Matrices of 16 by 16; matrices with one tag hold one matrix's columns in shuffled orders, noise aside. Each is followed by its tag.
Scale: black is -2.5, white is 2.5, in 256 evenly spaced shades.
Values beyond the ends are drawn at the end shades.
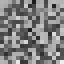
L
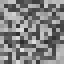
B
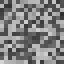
B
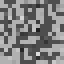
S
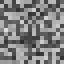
B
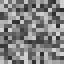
B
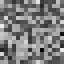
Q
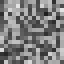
L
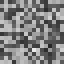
B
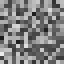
L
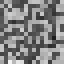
S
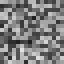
B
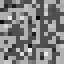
S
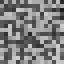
B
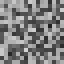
L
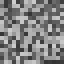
Q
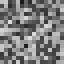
Q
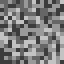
Q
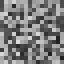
L
